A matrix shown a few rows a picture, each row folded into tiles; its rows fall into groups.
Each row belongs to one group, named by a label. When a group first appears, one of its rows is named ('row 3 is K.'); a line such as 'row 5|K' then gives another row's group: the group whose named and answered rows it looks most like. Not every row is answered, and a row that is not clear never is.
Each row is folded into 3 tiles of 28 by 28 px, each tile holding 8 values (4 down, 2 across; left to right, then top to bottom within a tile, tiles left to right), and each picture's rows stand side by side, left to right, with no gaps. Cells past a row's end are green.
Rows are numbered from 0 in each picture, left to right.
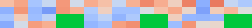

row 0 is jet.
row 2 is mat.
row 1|jet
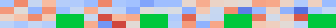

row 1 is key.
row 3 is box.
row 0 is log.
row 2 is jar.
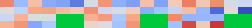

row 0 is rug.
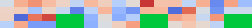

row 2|box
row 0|log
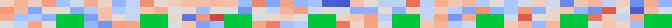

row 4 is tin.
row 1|jet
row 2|log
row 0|mat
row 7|box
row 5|jar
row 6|jar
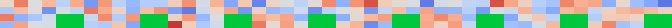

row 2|jar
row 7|rug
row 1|key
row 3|tin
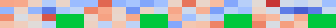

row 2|mat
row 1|key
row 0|box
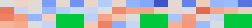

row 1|rug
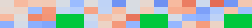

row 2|mat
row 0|log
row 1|key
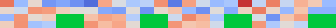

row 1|tin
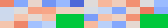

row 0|rug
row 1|jar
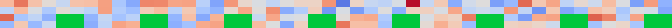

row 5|key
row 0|mat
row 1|jet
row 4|tin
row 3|jar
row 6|log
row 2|jet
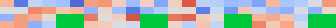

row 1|box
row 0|rug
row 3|tin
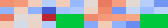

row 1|log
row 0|box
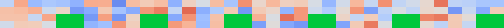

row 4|mat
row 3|log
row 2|jar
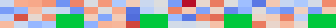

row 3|tin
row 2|log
